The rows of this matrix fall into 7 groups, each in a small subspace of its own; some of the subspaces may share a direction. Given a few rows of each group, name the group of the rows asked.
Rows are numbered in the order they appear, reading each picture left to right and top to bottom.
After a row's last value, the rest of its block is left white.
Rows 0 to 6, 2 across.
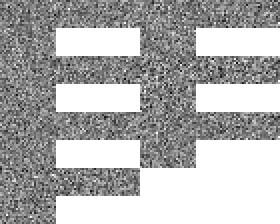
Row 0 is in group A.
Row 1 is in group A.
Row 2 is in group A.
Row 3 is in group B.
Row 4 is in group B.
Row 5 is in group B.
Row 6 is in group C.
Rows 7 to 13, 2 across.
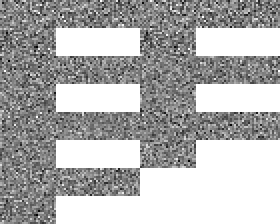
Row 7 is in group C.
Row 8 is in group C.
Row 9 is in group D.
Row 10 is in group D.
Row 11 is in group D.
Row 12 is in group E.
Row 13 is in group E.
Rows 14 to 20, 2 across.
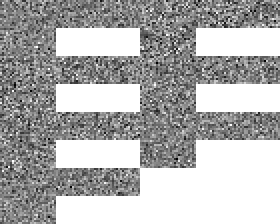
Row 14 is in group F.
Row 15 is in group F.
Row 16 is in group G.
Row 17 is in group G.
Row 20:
E
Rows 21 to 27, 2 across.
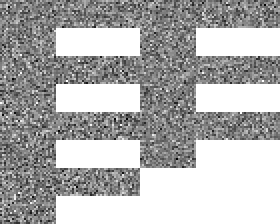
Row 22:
G
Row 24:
F
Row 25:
E
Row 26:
F
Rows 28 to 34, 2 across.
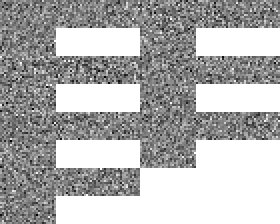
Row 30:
C
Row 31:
D
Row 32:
C
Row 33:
E
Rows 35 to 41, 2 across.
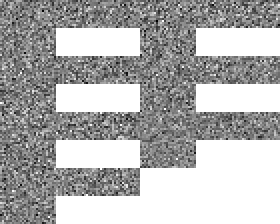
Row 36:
B
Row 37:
F
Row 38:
G
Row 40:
C
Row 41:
F
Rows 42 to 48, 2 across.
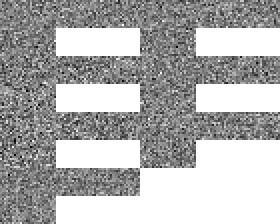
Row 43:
C
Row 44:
F
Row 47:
A
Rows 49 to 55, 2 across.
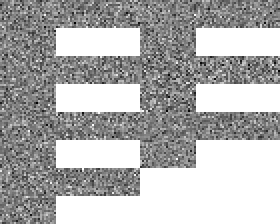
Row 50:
A
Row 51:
F
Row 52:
D
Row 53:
D
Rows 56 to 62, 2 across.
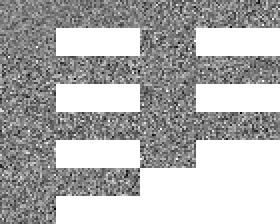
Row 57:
E
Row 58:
D
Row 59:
F
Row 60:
D
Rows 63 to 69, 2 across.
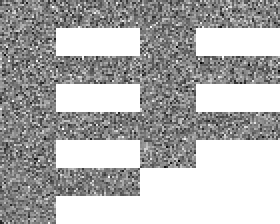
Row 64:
C
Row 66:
D
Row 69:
D
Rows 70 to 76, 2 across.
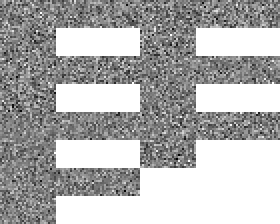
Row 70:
B
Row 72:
A
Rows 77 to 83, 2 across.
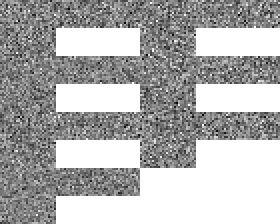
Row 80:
E
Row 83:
C
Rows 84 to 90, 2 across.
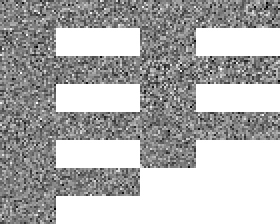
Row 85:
E
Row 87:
B
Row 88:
B
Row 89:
D
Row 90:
E
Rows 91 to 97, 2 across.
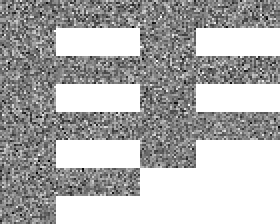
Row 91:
A
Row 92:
F
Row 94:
C
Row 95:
C
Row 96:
D
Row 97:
D
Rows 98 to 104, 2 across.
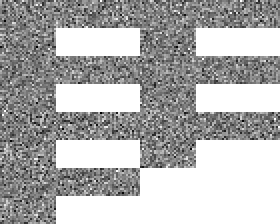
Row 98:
F
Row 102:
C
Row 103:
D
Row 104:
F
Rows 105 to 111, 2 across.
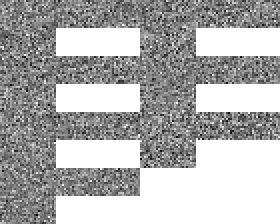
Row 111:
F
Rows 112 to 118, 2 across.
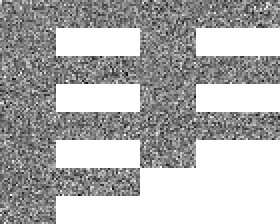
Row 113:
E
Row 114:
F
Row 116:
A
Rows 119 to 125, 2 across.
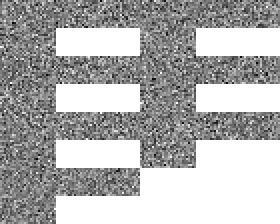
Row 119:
F
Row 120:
E
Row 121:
C
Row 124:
G
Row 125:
E
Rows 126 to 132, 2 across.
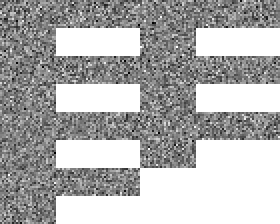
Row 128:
G
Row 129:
D
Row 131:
B
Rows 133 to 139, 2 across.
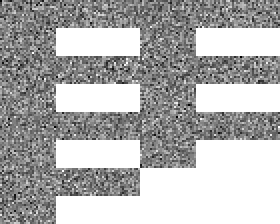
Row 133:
C
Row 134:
C
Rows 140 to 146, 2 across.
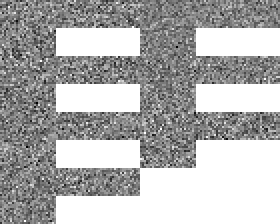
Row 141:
C
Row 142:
E
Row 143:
A
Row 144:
F
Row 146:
G
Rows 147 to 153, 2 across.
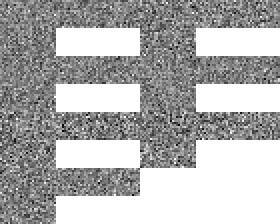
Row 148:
C
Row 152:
C
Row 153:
A
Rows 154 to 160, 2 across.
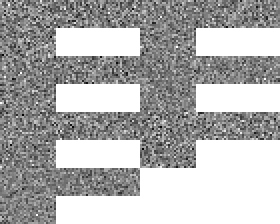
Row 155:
F
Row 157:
A
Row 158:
C
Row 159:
D
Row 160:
C
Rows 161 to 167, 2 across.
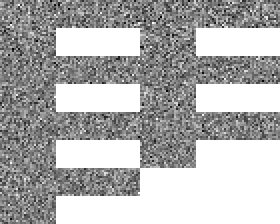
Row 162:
F
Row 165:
B
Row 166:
G
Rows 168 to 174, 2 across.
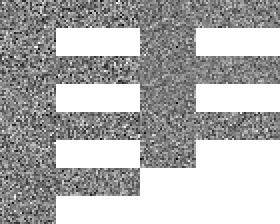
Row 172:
A
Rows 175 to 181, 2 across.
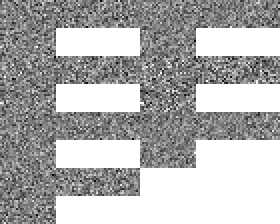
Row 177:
F
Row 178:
F
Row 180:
E
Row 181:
C
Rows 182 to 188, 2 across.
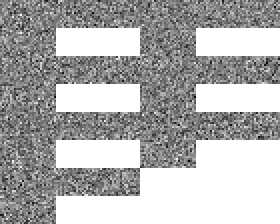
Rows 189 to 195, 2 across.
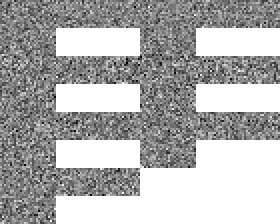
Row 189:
D
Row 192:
C
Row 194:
D
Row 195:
E
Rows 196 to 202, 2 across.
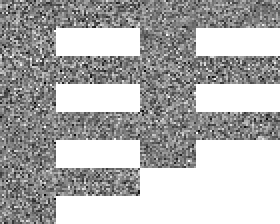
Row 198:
C
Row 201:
E
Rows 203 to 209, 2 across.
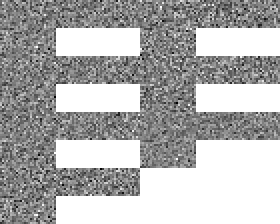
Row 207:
E
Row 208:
C
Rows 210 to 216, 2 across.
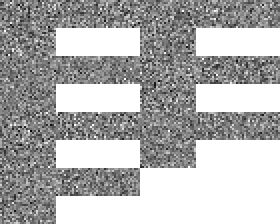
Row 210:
A
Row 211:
G
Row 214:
D
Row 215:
D
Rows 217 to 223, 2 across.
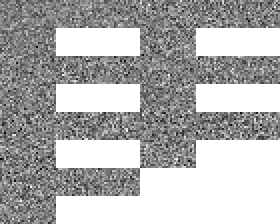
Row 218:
D
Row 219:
G
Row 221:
F
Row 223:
D
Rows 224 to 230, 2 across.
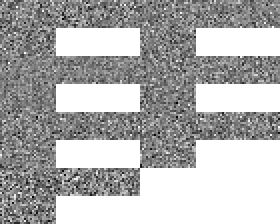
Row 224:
G
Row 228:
D
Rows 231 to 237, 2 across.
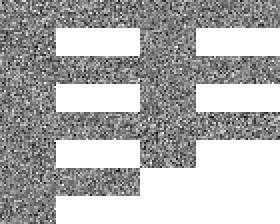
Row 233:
A
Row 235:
A
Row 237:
E
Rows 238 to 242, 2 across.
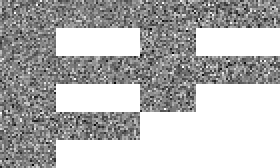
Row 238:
D
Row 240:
A
